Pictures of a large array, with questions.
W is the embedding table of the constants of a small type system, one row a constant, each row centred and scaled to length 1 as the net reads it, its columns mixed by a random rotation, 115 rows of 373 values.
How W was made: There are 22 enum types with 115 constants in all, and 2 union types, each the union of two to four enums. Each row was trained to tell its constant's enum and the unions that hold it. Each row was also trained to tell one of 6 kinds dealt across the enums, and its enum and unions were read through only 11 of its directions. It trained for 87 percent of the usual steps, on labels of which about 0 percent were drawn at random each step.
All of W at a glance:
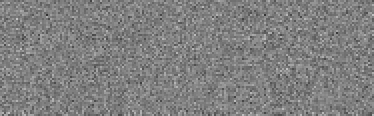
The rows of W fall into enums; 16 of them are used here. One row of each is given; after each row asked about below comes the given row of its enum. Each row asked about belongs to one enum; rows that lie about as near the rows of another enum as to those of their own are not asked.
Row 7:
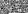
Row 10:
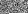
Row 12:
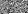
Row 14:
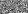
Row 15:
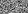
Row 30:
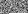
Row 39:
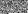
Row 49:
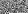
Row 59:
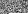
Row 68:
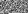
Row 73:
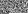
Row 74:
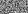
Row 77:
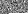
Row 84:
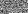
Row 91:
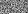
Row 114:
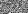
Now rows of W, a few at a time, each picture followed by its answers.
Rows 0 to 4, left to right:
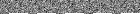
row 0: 15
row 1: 91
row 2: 10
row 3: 14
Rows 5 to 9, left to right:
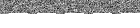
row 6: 39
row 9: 68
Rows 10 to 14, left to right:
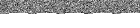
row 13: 68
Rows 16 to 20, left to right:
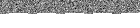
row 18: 73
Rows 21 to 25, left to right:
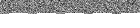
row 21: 12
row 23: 91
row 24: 14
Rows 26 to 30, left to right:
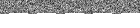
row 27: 39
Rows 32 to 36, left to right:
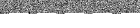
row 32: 14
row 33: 84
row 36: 49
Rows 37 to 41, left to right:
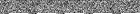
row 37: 39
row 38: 39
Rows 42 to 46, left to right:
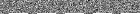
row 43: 91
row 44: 10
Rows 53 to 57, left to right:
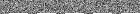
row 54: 14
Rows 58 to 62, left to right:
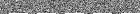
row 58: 7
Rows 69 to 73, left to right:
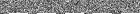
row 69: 68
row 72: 68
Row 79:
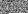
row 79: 12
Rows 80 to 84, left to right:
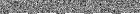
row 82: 91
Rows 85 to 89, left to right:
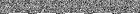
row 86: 114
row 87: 68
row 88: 74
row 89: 114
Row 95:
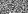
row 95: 7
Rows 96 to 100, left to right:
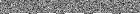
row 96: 91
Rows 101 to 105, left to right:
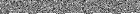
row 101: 73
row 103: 12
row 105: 10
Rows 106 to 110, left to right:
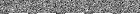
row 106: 39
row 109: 84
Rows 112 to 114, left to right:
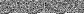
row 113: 14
